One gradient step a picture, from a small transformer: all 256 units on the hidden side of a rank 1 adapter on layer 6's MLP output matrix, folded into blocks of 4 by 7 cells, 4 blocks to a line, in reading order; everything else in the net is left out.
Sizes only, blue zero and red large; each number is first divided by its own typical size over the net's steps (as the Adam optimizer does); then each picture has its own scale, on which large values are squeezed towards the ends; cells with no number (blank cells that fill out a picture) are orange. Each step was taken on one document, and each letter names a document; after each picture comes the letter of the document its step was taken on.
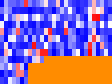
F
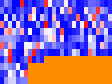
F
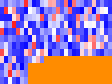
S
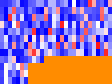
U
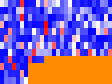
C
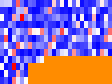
C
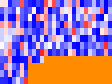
F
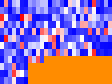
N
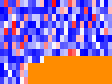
F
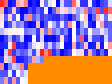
U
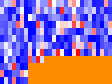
N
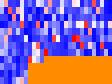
F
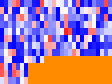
N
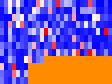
C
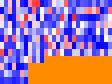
N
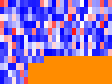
U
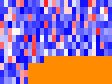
U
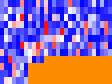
C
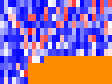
U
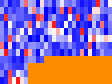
S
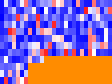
F
